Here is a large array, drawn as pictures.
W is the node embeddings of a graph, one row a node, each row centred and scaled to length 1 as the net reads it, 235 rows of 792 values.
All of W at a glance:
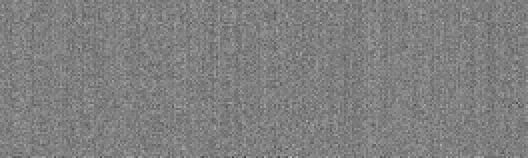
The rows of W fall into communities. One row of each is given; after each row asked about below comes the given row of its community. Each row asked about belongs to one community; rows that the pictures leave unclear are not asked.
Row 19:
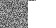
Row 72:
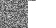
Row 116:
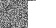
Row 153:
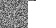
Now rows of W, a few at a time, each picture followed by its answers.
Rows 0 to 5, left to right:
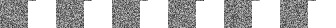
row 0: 19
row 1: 19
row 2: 19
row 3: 19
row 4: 116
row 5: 72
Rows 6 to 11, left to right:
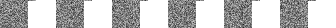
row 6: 116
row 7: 72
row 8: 19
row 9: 153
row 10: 72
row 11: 19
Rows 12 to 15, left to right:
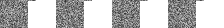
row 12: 19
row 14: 116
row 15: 19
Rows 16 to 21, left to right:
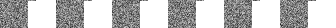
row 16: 72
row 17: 19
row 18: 116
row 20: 153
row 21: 153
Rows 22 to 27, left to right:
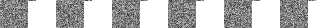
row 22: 153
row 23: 153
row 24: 153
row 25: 153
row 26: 19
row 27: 19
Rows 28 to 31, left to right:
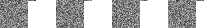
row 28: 153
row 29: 116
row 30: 19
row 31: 153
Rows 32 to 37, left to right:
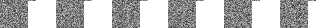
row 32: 19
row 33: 116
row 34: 116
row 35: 116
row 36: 72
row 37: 153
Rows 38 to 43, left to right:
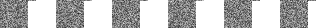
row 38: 72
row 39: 116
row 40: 19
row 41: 116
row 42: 153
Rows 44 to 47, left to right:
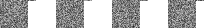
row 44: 116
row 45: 72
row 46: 72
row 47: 19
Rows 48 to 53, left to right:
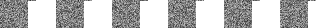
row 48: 19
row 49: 72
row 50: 153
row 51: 72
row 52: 153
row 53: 116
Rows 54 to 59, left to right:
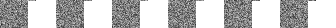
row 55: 19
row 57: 116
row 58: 19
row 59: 153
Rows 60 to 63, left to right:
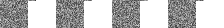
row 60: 153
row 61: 19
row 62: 116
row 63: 19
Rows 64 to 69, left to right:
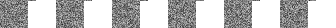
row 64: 153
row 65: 72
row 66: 153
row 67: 19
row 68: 153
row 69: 153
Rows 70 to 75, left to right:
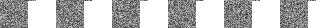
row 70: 116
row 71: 153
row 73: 19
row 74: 153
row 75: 19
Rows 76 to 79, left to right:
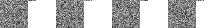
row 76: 153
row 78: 72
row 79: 72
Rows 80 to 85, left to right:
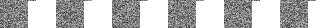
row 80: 19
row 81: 116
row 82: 116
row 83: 72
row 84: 19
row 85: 116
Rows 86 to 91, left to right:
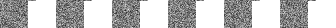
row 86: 72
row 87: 116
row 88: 116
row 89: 153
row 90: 116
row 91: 19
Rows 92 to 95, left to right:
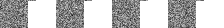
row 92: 72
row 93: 153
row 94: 19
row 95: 72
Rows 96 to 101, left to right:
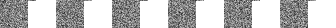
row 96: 19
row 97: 116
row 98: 19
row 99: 116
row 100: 72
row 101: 116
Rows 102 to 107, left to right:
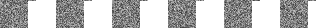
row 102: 19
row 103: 153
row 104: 116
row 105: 72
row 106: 153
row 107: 153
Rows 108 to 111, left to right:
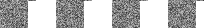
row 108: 153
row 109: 116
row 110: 116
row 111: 153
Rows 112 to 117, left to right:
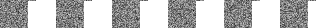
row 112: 72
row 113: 72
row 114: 19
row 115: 153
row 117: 72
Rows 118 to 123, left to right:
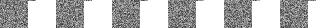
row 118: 19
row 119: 72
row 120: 153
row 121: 116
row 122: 116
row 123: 116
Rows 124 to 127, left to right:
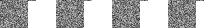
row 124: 19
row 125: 116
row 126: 19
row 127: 153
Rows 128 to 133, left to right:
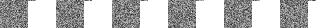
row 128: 116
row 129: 153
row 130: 153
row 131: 116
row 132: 116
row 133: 19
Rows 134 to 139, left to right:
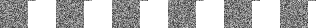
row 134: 72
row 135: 72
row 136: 72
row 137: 116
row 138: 19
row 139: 72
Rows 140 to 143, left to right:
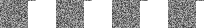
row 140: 116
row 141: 19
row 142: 72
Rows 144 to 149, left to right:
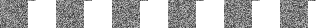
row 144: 72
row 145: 153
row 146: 72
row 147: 116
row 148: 116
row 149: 72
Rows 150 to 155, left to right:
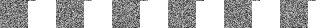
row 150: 116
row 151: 19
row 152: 116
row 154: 153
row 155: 72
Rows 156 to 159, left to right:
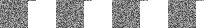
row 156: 19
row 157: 116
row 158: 116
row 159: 116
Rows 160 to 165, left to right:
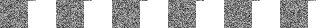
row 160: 116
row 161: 116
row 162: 19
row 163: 153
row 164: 116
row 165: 116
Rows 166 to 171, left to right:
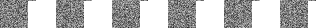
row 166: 72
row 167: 116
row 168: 153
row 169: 72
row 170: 116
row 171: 153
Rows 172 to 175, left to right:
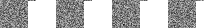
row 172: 116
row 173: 19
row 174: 19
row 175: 116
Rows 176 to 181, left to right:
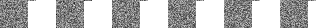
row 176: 19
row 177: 19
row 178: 72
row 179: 153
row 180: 116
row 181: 116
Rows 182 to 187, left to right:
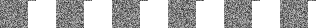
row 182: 72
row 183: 19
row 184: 19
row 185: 153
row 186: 19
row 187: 19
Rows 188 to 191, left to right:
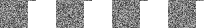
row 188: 72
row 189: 153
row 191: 116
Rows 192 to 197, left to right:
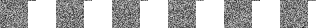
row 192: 19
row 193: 153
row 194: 153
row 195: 72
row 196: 19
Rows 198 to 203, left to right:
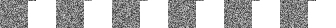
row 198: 153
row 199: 72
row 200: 116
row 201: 116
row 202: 19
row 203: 19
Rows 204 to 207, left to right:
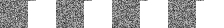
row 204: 116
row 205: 116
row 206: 72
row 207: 72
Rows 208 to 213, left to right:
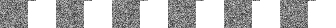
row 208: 19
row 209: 153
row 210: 153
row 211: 72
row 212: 153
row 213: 116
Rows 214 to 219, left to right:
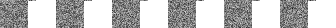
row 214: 153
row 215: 72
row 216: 19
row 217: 19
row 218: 19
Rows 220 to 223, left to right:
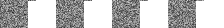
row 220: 72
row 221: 19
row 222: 72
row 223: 116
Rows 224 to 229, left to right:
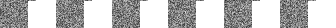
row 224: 116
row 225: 153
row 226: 116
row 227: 19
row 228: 153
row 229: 116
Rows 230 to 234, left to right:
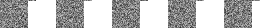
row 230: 153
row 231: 72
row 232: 153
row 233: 19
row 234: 116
